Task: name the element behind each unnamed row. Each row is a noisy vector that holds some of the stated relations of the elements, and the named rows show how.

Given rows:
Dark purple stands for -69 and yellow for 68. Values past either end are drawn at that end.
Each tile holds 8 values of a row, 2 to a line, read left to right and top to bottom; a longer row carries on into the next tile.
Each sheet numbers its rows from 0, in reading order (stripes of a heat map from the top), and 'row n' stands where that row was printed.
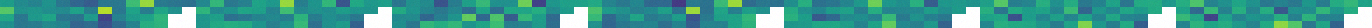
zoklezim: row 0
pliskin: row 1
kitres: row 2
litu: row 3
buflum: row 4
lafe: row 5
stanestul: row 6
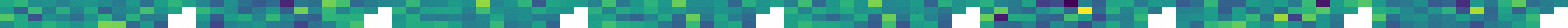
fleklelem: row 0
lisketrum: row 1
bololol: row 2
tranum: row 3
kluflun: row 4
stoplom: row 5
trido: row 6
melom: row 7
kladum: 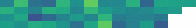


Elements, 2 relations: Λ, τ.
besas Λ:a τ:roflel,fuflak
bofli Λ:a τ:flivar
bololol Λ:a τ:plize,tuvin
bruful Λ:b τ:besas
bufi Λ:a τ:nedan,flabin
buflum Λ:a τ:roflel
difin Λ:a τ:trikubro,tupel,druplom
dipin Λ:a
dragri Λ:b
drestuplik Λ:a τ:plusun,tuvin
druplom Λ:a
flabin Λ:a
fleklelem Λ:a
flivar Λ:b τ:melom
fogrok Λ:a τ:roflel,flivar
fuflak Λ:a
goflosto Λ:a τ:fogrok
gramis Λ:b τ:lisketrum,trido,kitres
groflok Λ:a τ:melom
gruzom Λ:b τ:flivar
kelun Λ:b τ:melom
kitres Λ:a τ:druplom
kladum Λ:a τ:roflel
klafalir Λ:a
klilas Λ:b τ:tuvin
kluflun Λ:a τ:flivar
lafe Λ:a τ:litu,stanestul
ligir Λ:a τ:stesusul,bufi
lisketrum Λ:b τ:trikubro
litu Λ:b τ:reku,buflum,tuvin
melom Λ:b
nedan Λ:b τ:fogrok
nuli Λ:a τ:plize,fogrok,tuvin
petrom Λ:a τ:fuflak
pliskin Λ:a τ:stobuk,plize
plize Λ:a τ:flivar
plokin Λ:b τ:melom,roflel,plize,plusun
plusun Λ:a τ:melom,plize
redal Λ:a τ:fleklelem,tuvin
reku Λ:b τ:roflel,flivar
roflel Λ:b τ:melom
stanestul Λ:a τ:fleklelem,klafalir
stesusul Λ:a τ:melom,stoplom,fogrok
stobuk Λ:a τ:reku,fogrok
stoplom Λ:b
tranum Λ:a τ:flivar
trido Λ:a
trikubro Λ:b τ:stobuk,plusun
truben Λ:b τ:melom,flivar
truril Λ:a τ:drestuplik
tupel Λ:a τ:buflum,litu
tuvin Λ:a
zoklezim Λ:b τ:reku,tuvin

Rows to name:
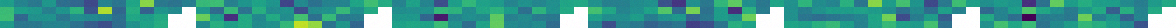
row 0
flivar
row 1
klafalir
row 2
besas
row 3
kelun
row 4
bufi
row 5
fuflak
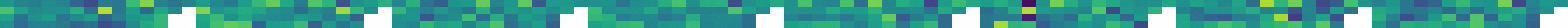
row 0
plokin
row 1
truril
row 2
difin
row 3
drestuplik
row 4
ligir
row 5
petrom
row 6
flabin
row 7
druplom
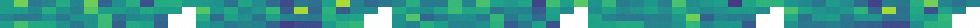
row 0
goflosto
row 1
gruzom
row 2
groflok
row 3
stesusul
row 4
truben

